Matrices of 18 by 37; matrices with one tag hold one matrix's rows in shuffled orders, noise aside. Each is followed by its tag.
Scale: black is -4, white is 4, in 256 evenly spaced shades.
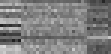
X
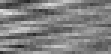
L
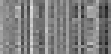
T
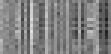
T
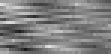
L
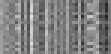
T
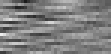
L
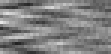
L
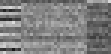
X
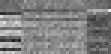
X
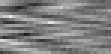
L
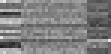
X
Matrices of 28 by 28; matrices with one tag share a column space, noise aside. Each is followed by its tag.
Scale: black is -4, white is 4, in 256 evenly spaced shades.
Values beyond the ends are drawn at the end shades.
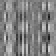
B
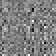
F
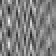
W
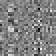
F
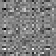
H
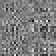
F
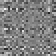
H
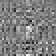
F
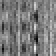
B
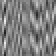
W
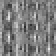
B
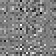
H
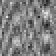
W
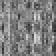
B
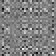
H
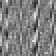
W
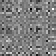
H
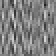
W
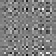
H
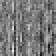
B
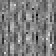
B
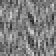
W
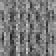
B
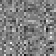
F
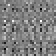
F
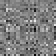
F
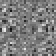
F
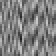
W
